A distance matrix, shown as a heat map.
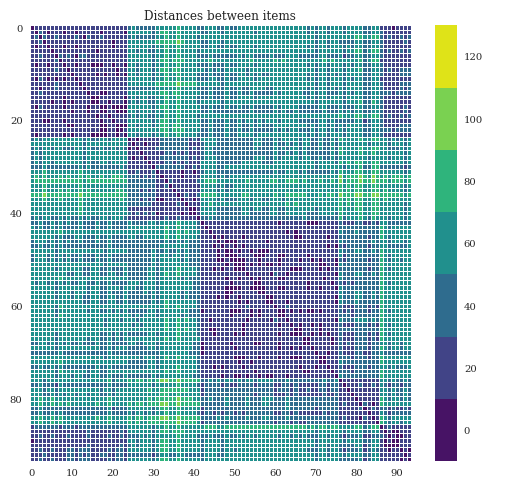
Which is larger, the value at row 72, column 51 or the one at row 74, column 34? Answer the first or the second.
the second
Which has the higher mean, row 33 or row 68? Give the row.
33
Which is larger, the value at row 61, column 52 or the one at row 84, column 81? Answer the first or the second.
the first
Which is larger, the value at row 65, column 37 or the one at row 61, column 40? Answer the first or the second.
the first
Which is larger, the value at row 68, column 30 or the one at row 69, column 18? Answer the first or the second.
the first
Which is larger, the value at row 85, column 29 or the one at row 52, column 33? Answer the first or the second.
the first
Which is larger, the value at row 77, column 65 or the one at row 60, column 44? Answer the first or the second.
the first
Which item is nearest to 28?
25
